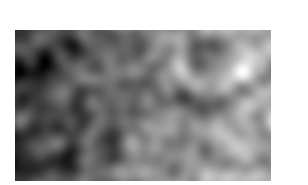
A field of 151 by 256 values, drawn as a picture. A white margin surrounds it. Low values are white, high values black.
The texture varies smoothly and slowly. No row or column stands out. The field climbs toward the left. There are no regular stripes.
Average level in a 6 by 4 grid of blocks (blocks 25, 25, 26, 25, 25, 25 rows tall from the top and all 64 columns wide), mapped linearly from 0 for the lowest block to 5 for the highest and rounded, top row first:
4321
5320
4321
4321
4320
5211
